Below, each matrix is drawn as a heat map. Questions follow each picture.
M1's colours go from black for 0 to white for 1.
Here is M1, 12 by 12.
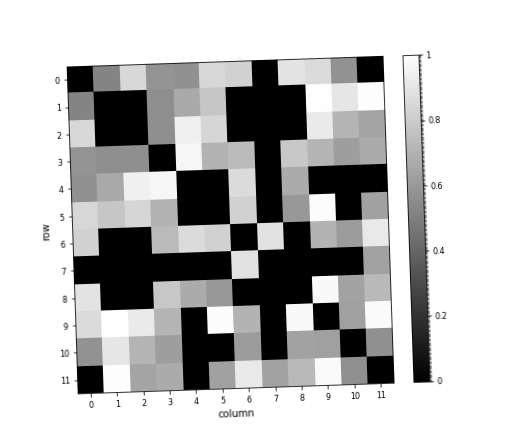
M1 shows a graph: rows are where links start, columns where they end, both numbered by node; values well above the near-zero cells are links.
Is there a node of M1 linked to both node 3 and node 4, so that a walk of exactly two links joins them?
yes
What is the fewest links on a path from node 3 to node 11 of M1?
1
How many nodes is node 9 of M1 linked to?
9
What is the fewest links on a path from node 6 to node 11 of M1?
1
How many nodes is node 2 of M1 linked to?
7
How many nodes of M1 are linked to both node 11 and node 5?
6
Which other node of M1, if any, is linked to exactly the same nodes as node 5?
node 10
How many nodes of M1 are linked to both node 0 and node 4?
5
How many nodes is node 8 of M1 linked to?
7
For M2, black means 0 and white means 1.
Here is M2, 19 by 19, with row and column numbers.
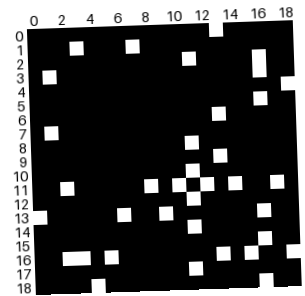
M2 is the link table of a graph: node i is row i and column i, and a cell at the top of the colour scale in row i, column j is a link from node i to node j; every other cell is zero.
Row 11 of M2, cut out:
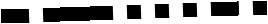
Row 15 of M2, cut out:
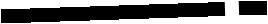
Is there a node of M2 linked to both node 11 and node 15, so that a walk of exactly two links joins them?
no
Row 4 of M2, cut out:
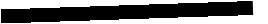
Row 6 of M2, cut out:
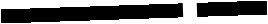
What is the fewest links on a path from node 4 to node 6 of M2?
4
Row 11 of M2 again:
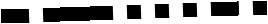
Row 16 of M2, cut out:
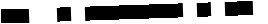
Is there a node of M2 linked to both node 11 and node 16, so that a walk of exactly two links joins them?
yes
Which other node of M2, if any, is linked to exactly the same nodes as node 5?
node 15
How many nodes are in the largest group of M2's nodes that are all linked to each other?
2
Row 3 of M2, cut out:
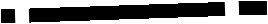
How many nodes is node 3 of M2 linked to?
2
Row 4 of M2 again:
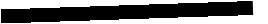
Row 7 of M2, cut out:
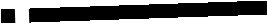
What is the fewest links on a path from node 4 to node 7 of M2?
5
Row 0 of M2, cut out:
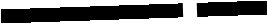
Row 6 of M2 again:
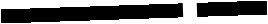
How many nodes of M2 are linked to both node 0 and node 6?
1
